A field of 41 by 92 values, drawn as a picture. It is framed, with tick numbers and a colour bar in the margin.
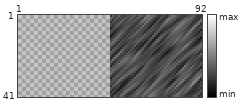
It is made of 1 by 2 panels. Panel 1,1: high, checkered. Panel 1,2: low, slanting up to the right.
